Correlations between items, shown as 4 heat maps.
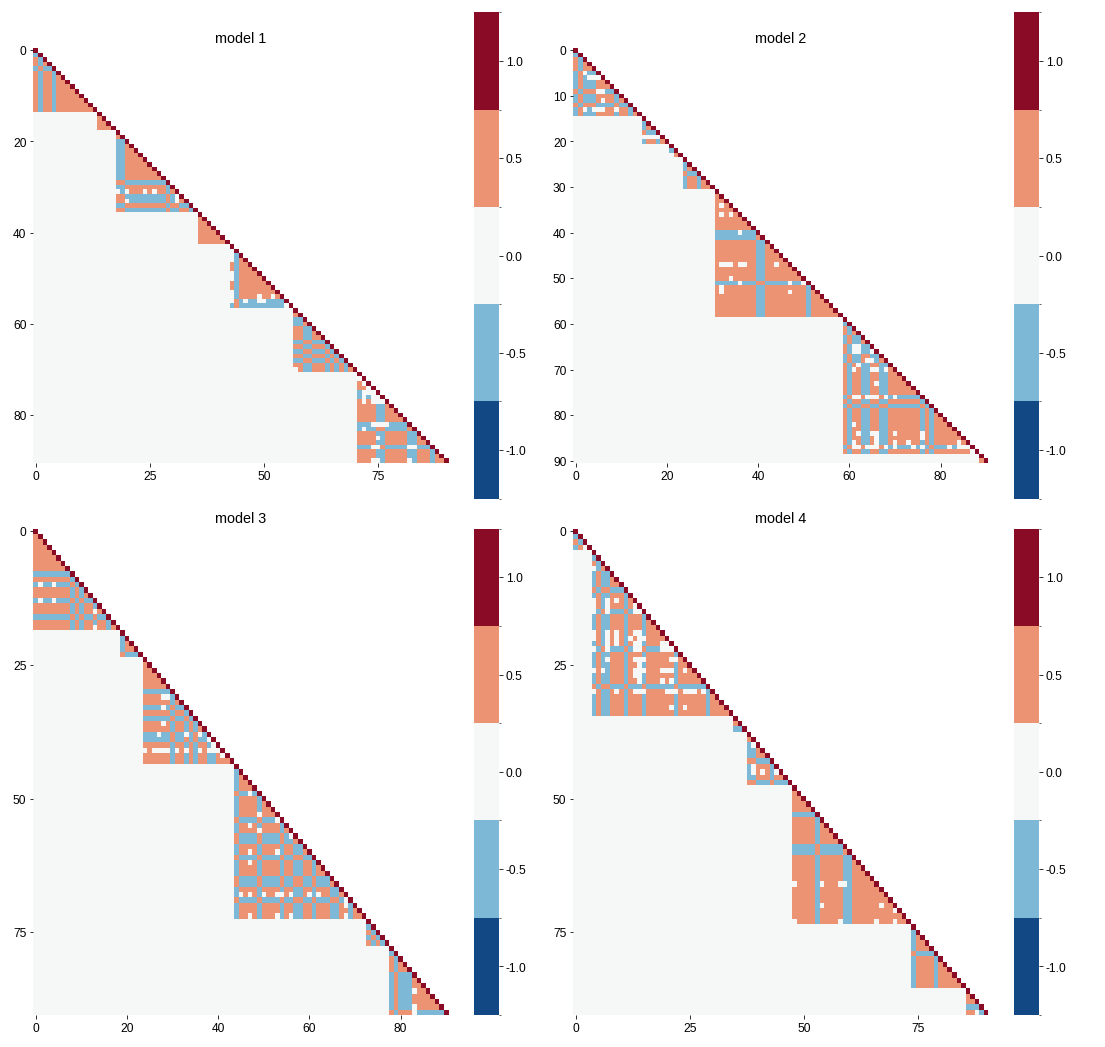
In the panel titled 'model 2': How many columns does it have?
91
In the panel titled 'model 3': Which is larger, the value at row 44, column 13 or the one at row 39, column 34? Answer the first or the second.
the first
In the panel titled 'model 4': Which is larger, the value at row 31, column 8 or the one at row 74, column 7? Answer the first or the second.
the first
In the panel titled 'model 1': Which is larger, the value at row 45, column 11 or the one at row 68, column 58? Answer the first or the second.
the first
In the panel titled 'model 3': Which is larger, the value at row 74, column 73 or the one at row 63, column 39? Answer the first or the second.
the second
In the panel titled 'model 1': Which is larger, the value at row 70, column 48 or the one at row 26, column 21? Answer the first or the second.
the second
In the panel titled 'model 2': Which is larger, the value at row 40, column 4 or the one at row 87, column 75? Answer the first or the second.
the first
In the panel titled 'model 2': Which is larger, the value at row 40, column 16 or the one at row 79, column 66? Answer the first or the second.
the second
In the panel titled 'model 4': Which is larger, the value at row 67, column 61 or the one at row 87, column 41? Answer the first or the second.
the first
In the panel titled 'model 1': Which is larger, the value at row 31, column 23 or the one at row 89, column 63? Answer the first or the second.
the first
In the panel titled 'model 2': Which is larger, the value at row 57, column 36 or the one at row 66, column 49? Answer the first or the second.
the first
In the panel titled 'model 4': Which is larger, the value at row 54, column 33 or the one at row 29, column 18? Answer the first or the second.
the first
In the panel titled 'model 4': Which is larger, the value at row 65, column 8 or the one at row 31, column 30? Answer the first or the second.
the second
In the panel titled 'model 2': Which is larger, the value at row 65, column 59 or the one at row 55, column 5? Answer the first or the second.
the first
